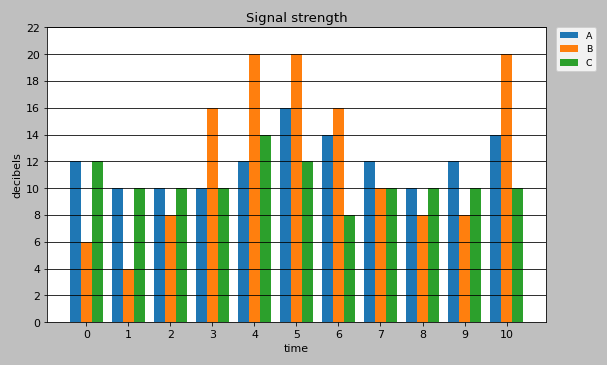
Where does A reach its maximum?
5
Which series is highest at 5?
B
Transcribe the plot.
Title: Signal strength
x-axis: time, ticks 0 1 2 3 4 5 6 7 8 9 10
y-axis: decibels, ticks 0 2 4 6 8 10 12 14 16 18 20 22
Legend: A, B, C
Values:
A: 12 10 10 10 12 16 14 12 10 12 14
B: 6 4 8 16 20 20 16 10 8 8 20
C: 12 10 10 10 14 12 8 10 10 10 10
